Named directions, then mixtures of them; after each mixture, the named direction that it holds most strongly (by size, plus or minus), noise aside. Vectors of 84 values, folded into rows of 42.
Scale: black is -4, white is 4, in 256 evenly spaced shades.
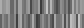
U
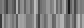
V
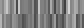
V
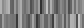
U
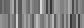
U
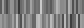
U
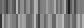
V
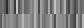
V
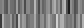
V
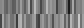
V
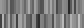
U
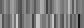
U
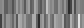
V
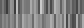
U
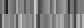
V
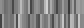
U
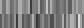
U
